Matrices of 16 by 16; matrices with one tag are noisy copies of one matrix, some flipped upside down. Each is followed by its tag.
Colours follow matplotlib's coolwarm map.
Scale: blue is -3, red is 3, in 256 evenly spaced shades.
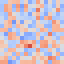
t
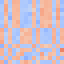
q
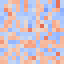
t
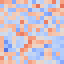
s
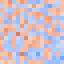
s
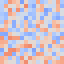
t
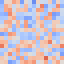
t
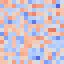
s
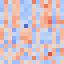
q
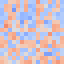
t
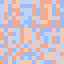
q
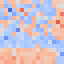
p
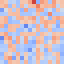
t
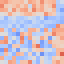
p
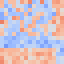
p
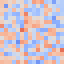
s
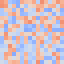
t
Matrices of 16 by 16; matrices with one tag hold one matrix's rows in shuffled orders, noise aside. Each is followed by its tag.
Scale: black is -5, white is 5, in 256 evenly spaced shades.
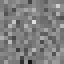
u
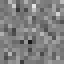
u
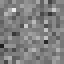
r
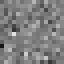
r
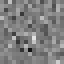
u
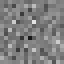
u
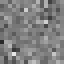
r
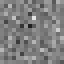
u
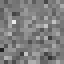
r
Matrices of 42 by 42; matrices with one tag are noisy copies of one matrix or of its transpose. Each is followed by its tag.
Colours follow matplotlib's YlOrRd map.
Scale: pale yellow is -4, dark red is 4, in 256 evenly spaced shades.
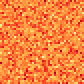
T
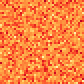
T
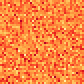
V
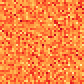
V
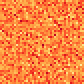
V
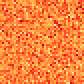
V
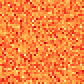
V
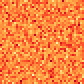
T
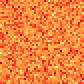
T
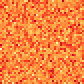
T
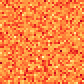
T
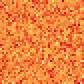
T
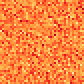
V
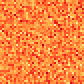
V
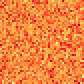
T
